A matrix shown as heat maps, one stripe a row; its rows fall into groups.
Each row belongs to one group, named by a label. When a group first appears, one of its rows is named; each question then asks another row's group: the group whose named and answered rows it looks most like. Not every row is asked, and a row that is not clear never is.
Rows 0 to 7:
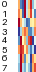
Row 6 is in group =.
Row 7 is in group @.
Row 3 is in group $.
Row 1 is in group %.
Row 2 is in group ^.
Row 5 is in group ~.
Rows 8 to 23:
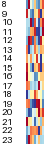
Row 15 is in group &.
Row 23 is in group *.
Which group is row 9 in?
&
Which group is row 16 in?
^
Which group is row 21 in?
^
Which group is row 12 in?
=
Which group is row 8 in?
@
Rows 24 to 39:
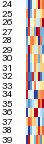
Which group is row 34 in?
^
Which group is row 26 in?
@
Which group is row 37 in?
~
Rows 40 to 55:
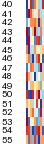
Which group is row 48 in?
^
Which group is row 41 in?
*
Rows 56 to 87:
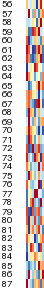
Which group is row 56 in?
^
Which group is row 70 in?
~
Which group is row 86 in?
@
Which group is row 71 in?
*
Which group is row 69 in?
@
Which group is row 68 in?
*
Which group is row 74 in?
&
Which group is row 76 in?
&
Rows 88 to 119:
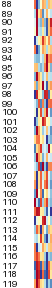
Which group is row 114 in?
$
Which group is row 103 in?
~
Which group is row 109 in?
*
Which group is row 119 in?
~
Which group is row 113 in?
=
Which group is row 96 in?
*
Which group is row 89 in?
*
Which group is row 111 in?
~
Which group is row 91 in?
@
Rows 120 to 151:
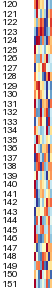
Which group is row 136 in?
&
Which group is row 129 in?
~
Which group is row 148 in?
&
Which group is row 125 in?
^
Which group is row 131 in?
&
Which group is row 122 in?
$
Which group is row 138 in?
=
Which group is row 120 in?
~
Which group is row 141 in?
%
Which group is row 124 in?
=
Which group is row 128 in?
^
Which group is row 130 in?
~
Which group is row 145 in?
%
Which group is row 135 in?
*
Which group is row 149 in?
=
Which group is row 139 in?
@
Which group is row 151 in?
&
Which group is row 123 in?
$
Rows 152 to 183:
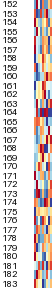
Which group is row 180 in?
^
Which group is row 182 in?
*
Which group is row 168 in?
$
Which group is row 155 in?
@
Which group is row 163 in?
@
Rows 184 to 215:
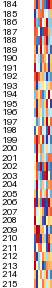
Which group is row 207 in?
$
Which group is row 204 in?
@
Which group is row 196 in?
*
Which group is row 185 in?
$
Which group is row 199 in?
~
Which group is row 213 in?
^
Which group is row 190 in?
&
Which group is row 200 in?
*
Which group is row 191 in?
&
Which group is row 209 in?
~
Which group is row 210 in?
=
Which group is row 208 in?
^
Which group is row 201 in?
@
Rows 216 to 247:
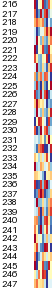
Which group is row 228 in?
@
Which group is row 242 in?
^
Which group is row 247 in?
~
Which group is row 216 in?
%
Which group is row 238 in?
@
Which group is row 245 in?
%
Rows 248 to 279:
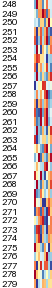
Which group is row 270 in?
^
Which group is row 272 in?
$
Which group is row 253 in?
@
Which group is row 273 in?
=
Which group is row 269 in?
%
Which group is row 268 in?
@
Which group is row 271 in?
=
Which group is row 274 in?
=
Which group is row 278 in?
^
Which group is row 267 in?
^
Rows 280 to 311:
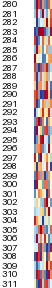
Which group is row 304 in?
^
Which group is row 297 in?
%
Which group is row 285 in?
*
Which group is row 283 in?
$
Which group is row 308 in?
=
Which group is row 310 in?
=
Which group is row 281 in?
@
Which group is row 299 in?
=
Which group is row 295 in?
$
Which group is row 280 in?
=
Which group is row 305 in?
$
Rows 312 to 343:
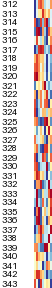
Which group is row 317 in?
$
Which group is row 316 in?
@
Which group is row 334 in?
@
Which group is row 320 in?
~
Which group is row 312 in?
$
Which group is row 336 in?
=
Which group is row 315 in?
=
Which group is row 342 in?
~
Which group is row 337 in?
$
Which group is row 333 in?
@
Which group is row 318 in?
~
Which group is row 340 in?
~
